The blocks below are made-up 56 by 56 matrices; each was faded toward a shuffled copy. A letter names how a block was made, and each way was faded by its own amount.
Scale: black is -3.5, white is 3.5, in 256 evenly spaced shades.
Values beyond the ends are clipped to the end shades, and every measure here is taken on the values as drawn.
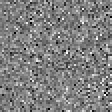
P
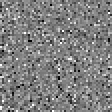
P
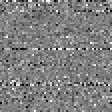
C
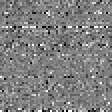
C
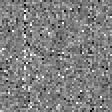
P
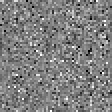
P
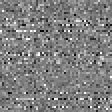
C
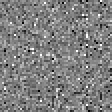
P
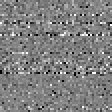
C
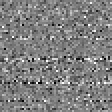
C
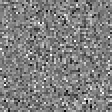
P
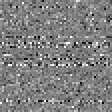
C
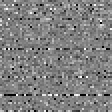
C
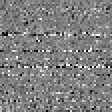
C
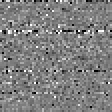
C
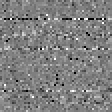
C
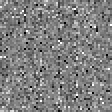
P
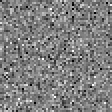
P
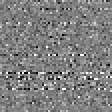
C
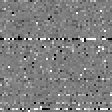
C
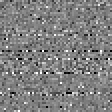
C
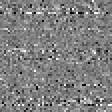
C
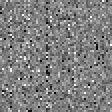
P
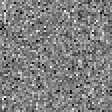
P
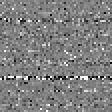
C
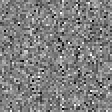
P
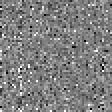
P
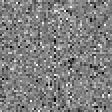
P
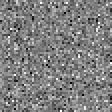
P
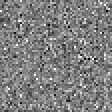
P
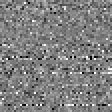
C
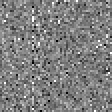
P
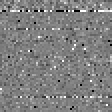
C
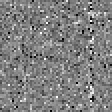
P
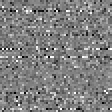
C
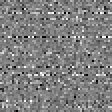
C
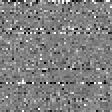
C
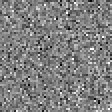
P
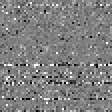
C
